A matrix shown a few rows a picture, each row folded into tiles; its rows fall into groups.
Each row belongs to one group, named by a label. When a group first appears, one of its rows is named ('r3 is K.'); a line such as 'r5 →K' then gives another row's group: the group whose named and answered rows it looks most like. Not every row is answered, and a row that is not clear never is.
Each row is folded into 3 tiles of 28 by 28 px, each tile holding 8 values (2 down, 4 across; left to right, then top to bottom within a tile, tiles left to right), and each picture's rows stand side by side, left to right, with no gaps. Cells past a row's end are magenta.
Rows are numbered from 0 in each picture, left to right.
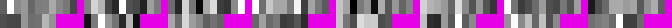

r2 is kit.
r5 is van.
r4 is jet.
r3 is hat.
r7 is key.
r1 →kit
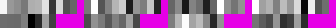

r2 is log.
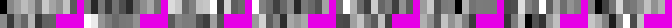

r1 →log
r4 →kit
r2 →hat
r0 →key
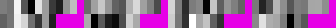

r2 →jet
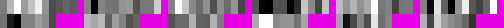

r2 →kit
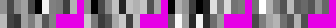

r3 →kit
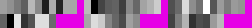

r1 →log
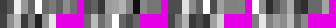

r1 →key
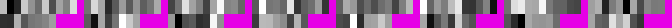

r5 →van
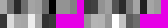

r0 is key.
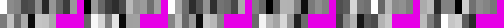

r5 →jet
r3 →key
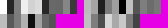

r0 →van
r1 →jet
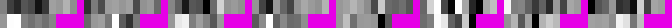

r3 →log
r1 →key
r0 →log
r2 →log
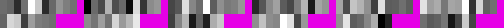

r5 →hat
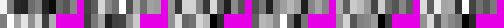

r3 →key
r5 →hat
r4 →hat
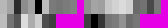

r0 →jet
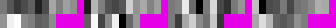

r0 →log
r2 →kit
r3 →log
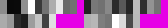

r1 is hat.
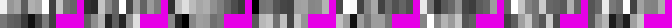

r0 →hat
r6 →kit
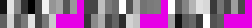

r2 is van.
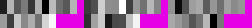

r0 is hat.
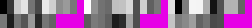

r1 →hat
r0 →key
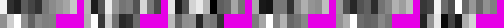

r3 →log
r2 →van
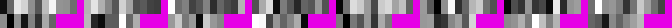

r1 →van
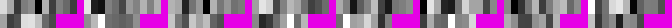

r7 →van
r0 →jet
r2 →jet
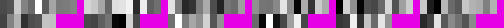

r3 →van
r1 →hat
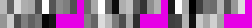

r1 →kit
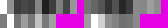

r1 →log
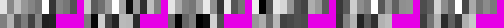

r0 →hat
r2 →hat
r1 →van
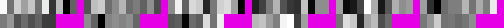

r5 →log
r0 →hat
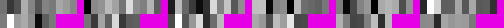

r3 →jet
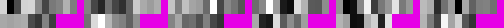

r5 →jet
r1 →log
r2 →hat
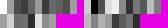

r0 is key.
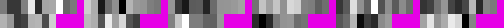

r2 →log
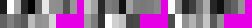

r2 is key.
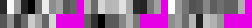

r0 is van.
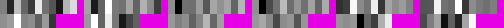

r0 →kit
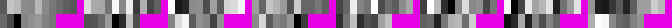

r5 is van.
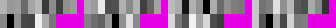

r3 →van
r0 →van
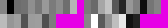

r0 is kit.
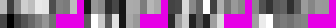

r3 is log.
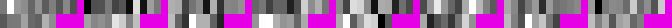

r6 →jet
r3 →log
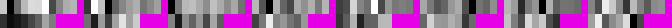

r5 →key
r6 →jet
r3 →log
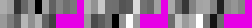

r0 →jet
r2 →key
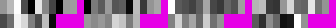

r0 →kit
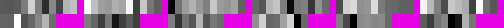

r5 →hat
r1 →hat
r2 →key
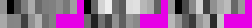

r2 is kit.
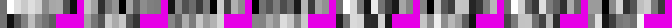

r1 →jet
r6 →kit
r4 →kit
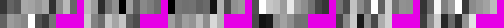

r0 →key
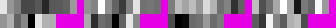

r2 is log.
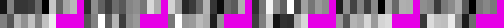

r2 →key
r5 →key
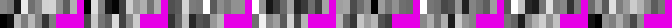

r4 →jet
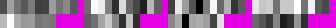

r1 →kit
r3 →hat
